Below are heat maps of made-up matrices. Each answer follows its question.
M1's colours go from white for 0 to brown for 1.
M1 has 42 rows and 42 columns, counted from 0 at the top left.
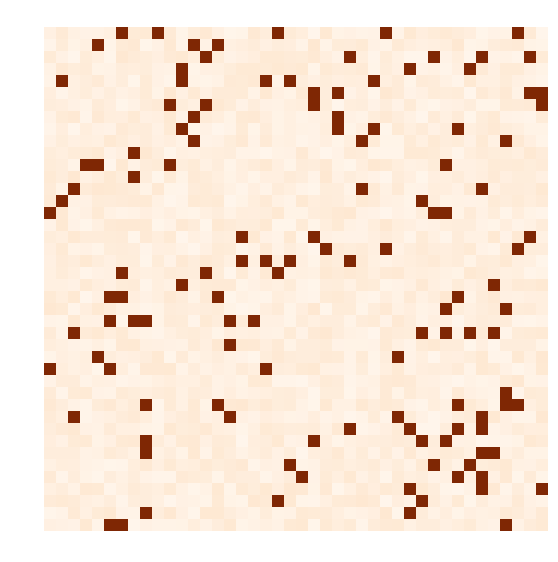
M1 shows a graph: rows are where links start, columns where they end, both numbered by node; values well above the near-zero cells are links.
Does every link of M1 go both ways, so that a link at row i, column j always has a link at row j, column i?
no
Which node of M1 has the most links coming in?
node 36
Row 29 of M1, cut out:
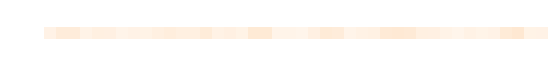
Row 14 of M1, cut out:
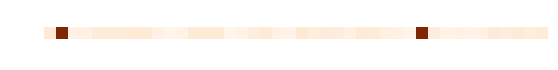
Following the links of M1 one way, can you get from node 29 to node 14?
no
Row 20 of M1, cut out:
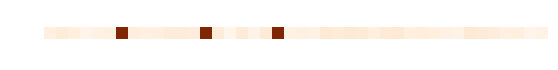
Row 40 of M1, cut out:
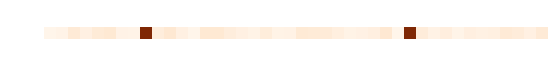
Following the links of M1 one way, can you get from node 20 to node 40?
yes
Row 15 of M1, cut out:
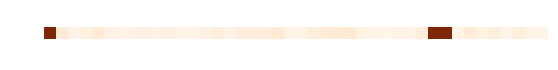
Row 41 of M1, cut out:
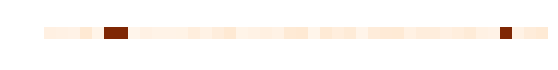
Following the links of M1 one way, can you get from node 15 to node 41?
yes
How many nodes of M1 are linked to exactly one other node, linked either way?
0
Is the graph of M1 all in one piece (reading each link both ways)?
yes
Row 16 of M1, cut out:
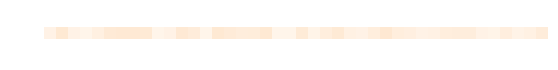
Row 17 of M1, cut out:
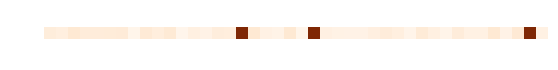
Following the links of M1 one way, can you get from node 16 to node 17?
no
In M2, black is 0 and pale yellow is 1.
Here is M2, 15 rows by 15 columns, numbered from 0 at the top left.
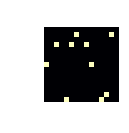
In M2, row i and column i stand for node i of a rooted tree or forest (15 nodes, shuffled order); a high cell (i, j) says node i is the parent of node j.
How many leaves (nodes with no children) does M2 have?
10
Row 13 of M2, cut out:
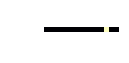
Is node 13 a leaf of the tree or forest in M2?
no
